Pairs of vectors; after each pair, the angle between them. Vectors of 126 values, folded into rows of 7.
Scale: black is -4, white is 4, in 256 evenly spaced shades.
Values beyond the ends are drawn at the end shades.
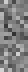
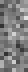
partly opposed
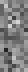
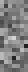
partly opposed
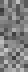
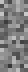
orthogonal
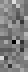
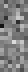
partly opposed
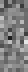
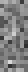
partly opposed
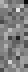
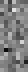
orthogonal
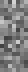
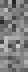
nearly opposite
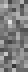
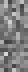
nearly parallel
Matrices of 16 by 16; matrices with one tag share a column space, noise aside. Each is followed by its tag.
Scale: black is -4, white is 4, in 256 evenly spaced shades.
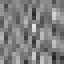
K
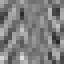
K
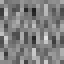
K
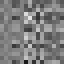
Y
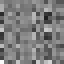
Y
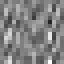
K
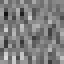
K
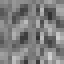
K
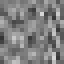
K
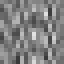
K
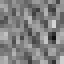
K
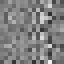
Y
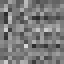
Y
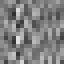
K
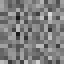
Y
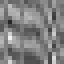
K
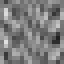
K
